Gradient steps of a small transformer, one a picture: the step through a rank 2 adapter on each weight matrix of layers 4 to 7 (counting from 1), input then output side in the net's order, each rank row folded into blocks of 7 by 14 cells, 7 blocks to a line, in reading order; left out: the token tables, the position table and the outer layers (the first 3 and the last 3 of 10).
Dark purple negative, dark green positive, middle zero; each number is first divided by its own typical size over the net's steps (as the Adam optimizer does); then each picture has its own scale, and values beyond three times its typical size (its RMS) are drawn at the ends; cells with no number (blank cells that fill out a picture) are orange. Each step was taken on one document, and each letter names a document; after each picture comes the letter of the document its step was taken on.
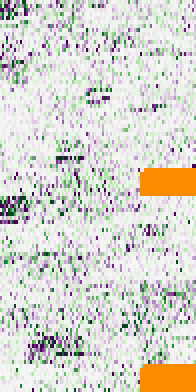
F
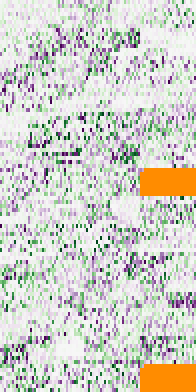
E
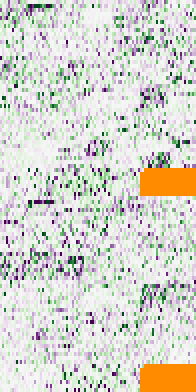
F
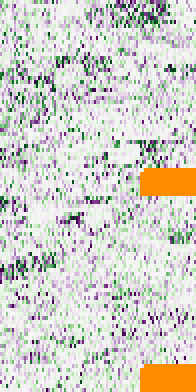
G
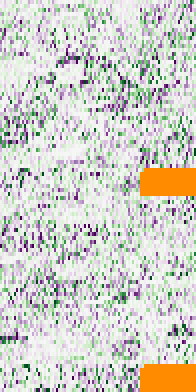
G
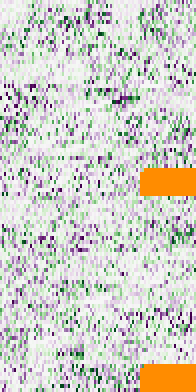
G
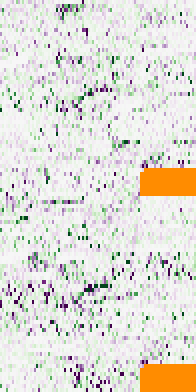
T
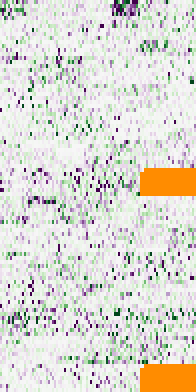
T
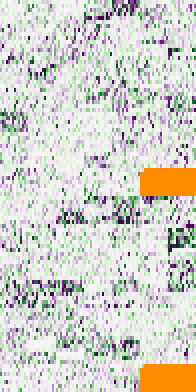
G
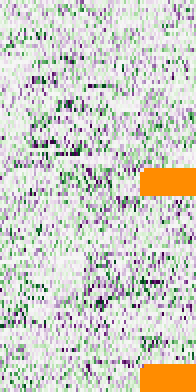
E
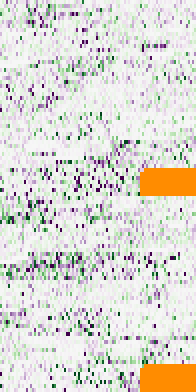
T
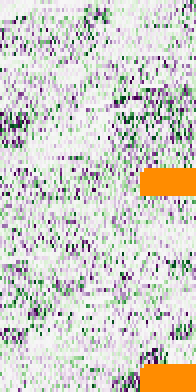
G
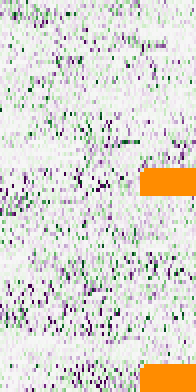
T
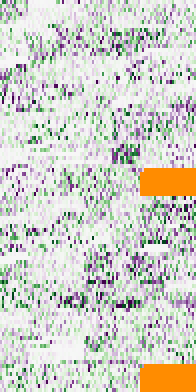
E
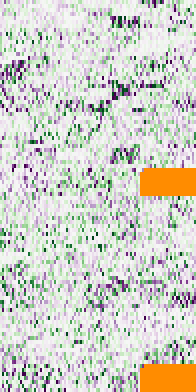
E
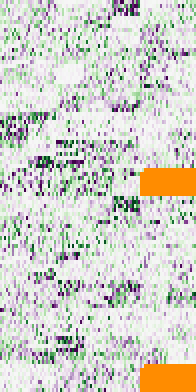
G
